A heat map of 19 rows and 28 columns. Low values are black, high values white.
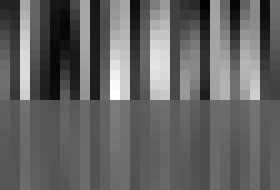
Streaks run downward. Overall the values sit about 40% of the way up the scale. The ninth with the highest average is the centre. There is no overall slope. The top left is the ninth with the lowest average. A horizontal seam about 50% of the way down splits the table, and the bottom part is calmer.
